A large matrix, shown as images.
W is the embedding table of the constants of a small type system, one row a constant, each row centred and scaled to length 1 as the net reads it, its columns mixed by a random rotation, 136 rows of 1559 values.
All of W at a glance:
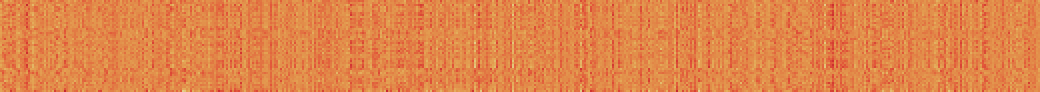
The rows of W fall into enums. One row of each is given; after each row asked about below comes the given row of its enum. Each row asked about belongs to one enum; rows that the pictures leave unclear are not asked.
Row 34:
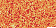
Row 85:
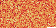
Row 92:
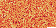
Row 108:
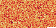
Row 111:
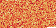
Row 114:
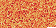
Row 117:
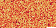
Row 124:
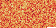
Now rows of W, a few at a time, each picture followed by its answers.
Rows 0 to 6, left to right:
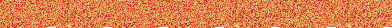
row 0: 111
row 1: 34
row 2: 111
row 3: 111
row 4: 34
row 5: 85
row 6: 34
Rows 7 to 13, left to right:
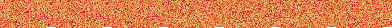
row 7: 117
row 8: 117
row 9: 92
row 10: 85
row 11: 114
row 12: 85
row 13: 111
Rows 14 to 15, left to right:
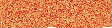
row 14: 114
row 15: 85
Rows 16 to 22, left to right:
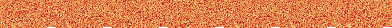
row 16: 114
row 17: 92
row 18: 117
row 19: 111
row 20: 92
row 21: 92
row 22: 34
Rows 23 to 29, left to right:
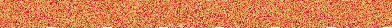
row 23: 117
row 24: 85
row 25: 124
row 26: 34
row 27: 92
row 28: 117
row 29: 111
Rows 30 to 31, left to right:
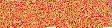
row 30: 111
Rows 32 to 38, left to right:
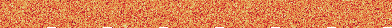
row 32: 124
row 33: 117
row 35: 124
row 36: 124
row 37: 92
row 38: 111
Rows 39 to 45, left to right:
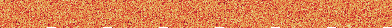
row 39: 117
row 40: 111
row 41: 117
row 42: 117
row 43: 85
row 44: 114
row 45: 34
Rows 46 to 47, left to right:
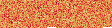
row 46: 108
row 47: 85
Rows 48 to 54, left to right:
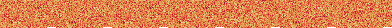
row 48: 108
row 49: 92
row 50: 108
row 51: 108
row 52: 85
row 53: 92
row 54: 114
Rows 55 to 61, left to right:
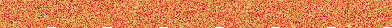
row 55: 108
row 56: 85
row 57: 124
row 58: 114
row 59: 124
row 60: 92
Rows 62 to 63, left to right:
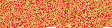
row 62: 111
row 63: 34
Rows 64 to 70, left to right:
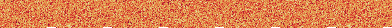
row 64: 117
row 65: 34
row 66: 117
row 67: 85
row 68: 114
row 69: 111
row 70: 34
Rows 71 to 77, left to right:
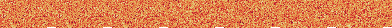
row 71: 92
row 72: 92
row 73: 92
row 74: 124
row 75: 117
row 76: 108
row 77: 34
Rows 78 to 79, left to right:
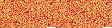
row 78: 117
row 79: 117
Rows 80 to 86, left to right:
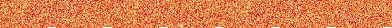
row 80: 124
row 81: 85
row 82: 124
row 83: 34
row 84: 124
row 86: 92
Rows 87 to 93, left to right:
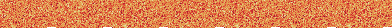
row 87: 92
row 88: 124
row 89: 34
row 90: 114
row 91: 34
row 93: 34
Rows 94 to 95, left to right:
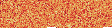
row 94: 85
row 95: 34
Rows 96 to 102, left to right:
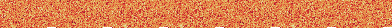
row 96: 92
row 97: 117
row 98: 34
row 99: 34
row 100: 117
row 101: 34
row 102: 111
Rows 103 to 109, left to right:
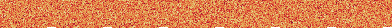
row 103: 92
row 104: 111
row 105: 111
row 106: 124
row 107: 85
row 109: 85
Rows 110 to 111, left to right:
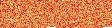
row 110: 85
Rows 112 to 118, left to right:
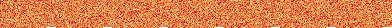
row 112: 85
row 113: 92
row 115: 117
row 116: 111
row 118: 111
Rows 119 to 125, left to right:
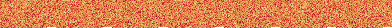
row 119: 124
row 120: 111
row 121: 117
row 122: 111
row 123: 92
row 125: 92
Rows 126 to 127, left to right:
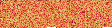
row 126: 85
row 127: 117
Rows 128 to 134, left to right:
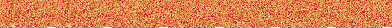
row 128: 34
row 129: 34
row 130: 124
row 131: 92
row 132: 108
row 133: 114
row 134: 117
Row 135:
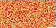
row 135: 114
